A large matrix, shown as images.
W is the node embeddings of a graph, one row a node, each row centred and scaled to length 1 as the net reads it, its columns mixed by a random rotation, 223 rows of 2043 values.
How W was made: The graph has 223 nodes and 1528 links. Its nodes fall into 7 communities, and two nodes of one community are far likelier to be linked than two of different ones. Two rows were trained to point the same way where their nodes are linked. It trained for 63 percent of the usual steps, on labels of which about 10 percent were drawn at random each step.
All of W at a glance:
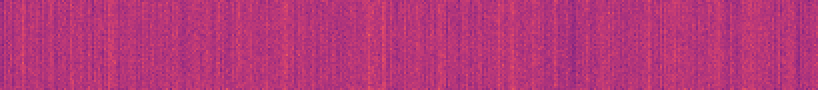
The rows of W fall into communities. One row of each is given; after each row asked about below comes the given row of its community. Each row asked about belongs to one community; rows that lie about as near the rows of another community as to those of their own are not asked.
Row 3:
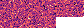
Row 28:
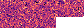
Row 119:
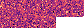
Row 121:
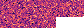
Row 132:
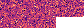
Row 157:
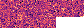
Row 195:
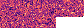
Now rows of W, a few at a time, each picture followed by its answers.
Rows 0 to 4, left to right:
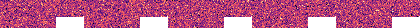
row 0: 121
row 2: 121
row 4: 121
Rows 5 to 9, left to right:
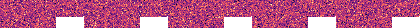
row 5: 157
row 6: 157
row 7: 132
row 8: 121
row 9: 157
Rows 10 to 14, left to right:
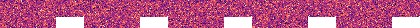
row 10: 121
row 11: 132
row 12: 28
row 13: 119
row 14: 195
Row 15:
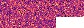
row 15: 28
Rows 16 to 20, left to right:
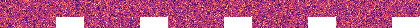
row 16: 132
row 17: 28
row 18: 157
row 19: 157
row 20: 28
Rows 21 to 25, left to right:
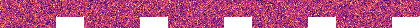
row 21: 119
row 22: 121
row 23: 28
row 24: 121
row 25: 28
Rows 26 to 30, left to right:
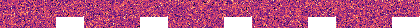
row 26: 195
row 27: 28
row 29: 121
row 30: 157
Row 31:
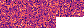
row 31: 132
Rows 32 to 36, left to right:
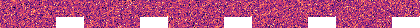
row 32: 195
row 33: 28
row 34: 119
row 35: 132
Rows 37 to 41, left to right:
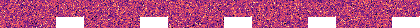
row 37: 121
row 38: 157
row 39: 119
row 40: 28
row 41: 157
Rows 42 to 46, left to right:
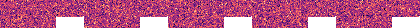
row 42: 157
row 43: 119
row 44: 195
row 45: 195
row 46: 28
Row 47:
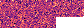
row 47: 157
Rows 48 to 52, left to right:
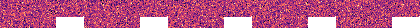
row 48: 157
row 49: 119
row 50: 121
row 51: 3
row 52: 195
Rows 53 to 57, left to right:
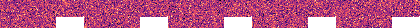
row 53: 157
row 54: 119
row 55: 195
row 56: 157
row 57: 121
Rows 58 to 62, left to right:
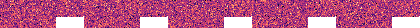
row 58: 3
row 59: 195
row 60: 121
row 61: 195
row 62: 3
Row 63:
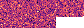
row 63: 119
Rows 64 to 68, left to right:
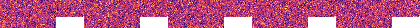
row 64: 121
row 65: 157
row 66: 3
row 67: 119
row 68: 121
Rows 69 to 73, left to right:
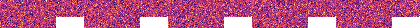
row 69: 157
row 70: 195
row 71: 157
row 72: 195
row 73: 121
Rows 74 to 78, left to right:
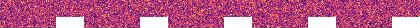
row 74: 3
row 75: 157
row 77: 157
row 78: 119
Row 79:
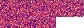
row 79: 132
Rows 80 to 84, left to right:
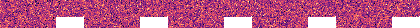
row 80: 157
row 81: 119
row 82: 121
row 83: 132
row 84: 157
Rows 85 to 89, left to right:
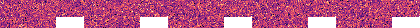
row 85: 132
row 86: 28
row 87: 28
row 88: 3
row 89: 121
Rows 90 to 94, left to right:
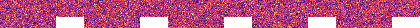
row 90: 119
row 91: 157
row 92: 28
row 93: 132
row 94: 3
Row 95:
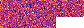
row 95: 119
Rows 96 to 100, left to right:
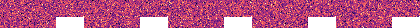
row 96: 3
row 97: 121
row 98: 28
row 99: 119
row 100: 195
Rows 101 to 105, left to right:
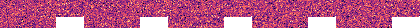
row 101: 132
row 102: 121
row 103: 195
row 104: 121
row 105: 157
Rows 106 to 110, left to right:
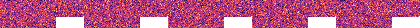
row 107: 119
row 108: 3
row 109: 195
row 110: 121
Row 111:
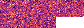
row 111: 132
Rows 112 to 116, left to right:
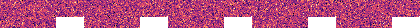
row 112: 28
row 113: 132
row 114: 132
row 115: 121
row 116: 3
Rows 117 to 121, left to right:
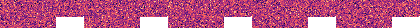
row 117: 3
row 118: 157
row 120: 121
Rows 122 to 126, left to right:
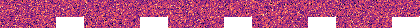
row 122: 157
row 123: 3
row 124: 119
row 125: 195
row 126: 132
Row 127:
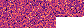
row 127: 3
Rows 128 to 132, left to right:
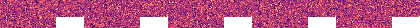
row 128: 28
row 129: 121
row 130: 28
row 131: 121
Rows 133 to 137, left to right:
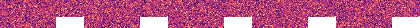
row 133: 132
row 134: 119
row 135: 3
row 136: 132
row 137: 28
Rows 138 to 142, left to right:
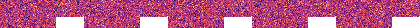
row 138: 132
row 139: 132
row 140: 121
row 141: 132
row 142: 121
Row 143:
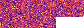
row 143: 157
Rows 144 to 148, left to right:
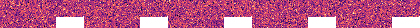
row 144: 119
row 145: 121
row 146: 28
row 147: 119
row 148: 132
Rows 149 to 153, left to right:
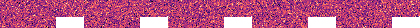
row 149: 121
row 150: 132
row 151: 157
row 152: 3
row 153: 121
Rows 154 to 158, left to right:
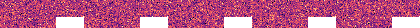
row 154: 3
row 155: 3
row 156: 3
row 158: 28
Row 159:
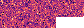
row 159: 3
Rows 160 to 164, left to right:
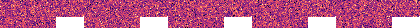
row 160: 119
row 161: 132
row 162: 28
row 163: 132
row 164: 121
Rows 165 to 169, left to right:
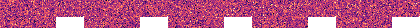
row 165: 195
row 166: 28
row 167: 132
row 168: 28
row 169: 119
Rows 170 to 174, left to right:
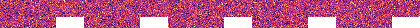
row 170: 28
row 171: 3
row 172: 195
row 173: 3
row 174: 119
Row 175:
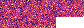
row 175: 3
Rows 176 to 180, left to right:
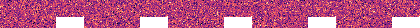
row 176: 119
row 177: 119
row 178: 3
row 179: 28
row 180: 28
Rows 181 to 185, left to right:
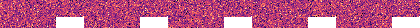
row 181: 119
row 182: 157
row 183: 157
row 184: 195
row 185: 3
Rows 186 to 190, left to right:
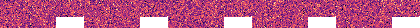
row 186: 121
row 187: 132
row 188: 121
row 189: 157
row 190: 121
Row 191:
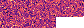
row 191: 28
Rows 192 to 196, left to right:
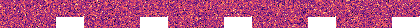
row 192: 119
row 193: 3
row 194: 28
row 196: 157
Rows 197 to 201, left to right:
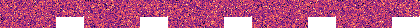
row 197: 3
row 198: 121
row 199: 121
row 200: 157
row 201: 121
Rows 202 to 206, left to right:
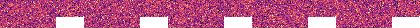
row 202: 195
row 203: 3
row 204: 119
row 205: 157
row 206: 119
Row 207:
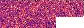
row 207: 28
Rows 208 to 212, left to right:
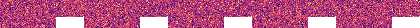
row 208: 195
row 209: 157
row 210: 157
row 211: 195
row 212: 121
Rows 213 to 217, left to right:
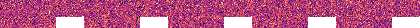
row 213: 3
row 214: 157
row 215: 121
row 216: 195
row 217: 28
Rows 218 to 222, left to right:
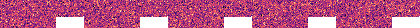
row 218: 132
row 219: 3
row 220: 157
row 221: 28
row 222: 28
